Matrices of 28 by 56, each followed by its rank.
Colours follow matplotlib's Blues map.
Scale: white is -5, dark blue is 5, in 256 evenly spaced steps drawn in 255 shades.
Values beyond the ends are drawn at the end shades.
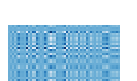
one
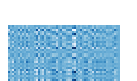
two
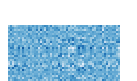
five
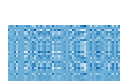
two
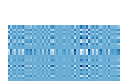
one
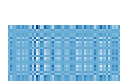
one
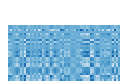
two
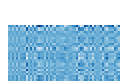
two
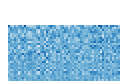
five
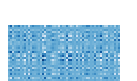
two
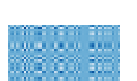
one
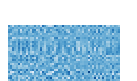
five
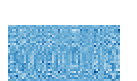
five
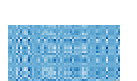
two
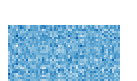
five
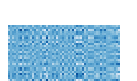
two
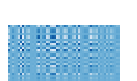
one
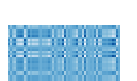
one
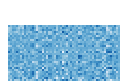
five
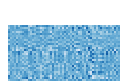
five
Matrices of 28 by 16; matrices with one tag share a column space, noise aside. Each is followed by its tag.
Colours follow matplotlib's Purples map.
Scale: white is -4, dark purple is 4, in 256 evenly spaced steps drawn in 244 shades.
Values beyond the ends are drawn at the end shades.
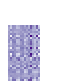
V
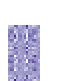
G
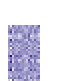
G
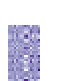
G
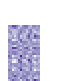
G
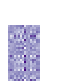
G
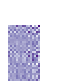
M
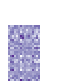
G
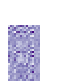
M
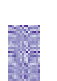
M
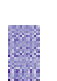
V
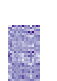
M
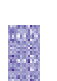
G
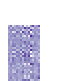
M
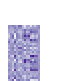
G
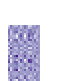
G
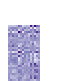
M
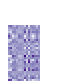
G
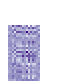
M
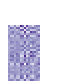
M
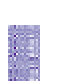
V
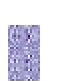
G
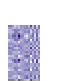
G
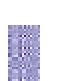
V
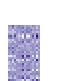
G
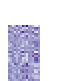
M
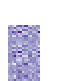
M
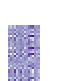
V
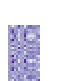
G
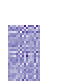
M
